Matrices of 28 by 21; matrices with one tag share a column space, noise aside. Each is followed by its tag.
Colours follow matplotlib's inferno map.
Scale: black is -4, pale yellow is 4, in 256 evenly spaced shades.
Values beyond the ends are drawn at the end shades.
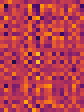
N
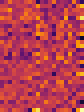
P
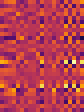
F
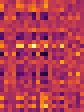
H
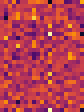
P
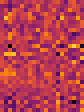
H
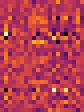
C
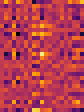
P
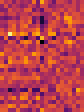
C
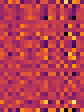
P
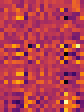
H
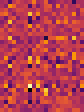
F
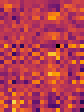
H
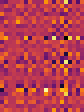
F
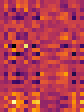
H
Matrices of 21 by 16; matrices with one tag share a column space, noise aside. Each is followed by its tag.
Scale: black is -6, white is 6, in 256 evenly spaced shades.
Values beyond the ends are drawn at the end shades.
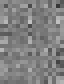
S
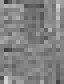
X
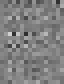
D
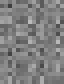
S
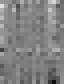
X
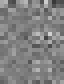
D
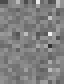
D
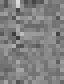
D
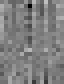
X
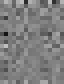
D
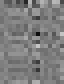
D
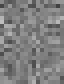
S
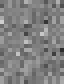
S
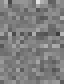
D
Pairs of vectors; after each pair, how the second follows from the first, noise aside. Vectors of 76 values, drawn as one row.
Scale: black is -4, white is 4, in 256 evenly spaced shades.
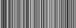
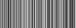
reversed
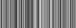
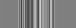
partly zeroed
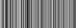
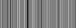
partly zeroed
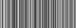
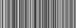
copied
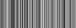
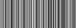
reversed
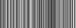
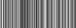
reversed
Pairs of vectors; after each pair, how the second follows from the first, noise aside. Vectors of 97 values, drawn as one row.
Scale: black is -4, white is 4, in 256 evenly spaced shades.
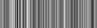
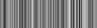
reversed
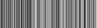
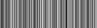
shuffled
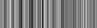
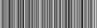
shuffled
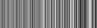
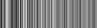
reversed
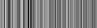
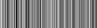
shuffled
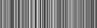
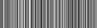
shuffled
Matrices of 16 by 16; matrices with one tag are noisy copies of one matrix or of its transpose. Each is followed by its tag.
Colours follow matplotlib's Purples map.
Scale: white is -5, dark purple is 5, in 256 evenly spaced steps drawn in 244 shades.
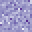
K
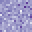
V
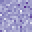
V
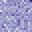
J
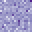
J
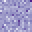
J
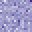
J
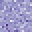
V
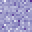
J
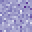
V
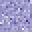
K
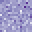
V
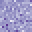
V
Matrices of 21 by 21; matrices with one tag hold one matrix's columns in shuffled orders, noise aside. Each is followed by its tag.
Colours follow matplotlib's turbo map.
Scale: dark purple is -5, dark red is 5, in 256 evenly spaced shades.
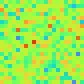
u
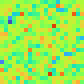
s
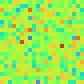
u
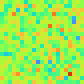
s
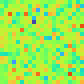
s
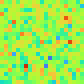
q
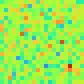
q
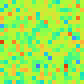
q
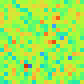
q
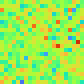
u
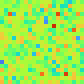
s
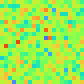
u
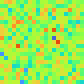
u
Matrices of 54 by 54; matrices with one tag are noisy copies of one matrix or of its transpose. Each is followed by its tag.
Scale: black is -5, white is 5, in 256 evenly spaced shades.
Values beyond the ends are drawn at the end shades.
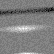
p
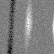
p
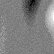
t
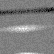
p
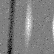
p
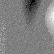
t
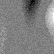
t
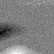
t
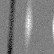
p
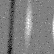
p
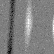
p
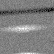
p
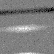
p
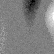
t
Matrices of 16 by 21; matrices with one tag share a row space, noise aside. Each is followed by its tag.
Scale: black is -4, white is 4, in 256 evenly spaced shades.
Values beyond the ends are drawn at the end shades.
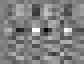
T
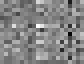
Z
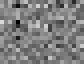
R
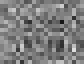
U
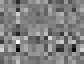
R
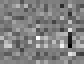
Z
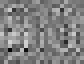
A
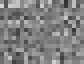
A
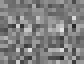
U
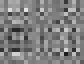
A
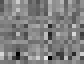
R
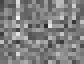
R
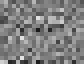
U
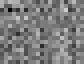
A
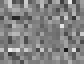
A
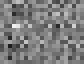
A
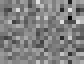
Z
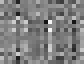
R
